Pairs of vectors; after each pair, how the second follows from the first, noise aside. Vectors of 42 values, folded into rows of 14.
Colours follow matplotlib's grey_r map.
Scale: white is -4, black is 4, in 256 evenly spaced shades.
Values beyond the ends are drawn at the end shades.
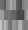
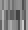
shuffled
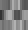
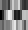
scaled up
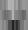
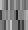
shuffled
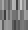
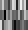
scaled up
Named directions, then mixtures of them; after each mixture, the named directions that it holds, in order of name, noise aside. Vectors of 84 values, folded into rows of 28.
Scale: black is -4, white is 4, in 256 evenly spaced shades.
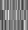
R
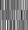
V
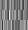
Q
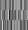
Q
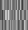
R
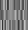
Q, R, V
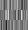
Q, R, V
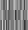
Q, R, V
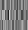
Q, R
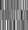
V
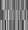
R, V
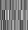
Q, R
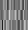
Q, R, V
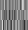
Q, R, V
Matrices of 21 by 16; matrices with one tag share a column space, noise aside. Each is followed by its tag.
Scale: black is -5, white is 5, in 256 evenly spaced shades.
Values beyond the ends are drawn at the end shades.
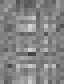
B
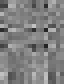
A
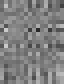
A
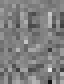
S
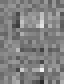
S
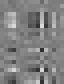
S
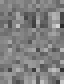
S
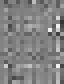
B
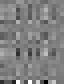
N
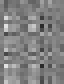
B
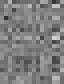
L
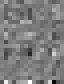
N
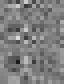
L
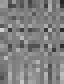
A
